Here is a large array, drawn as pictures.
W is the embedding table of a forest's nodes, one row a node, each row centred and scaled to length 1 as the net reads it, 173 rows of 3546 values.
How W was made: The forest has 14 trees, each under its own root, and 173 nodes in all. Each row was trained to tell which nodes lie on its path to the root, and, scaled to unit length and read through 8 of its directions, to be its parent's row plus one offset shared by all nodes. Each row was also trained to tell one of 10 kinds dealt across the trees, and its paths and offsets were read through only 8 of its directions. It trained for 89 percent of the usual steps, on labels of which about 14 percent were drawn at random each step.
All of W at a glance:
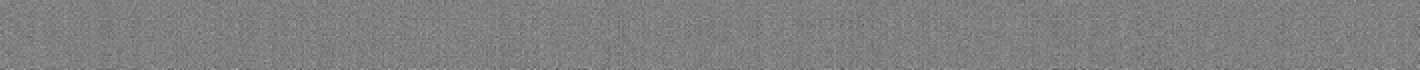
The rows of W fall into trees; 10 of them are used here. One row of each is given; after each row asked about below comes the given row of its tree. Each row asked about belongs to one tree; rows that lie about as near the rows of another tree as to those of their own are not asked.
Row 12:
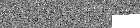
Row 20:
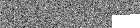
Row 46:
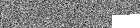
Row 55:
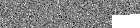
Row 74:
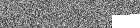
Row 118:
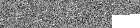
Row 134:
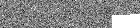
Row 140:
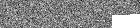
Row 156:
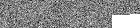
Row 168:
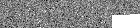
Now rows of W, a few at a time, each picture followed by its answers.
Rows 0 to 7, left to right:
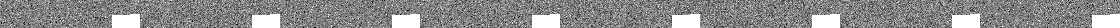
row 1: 74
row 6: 74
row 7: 74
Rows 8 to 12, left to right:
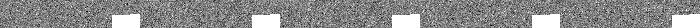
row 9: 118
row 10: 118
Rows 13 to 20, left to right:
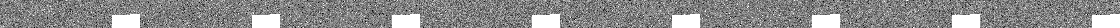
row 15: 118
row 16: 134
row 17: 12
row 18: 20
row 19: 20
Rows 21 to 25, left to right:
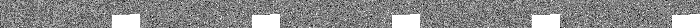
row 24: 134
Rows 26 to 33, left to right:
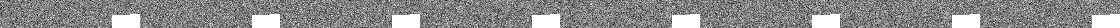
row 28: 12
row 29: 168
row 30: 140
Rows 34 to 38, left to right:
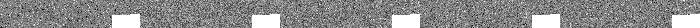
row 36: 134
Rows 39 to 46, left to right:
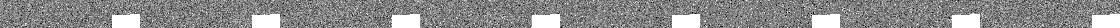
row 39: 118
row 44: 156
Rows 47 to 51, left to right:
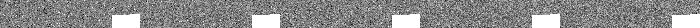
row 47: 12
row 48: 168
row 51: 168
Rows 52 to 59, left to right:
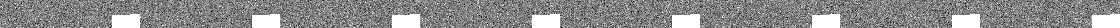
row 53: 168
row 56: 168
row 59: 134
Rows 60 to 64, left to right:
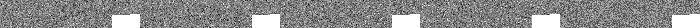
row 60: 20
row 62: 140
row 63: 134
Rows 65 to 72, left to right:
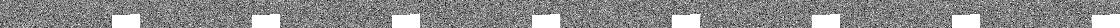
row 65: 168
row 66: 156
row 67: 118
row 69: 156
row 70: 134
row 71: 168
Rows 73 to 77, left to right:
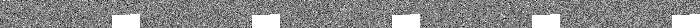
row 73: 46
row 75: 46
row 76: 118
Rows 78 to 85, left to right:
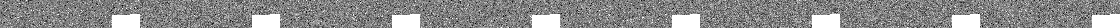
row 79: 140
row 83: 134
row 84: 20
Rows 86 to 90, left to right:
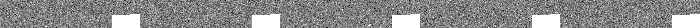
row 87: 134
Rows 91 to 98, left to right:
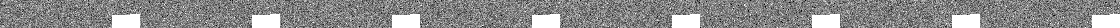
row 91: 140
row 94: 12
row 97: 74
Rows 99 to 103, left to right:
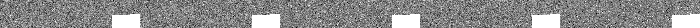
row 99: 12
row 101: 118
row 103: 20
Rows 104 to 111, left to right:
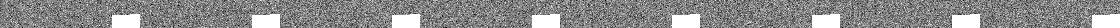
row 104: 140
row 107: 20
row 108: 12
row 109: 46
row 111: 168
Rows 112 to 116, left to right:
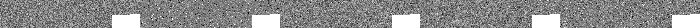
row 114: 46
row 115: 118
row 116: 156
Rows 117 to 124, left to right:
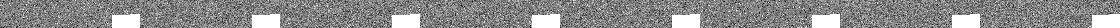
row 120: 134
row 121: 118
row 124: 12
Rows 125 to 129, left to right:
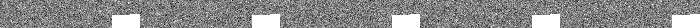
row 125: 140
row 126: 118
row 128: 168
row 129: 134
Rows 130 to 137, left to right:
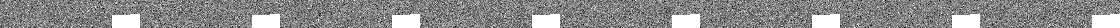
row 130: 168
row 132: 46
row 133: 168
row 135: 118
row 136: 74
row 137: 134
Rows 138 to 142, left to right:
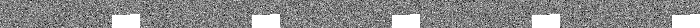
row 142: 168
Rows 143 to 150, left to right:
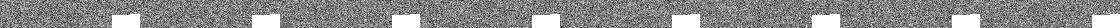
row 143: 46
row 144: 134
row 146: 156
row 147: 74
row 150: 118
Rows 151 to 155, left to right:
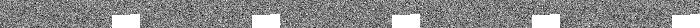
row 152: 74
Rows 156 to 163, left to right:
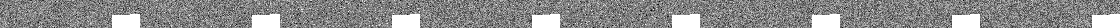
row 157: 156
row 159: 46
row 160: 118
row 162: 168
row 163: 74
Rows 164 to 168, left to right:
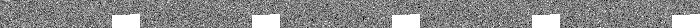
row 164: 12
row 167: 74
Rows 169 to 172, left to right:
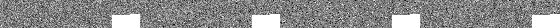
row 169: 134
